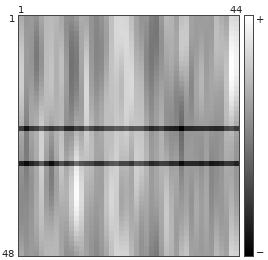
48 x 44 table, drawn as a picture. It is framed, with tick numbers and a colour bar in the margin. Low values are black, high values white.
Odd lines: rows 23 and 30. Ninth with the lowest average: middle right. Histogram: skewed, a long tail of low values. Slope: none.
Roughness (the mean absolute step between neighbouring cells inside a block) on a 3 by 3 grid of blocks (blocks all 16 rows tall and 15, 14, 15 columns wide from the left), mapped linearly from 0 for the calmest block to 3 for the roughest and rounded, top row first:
100 | 322 | 000
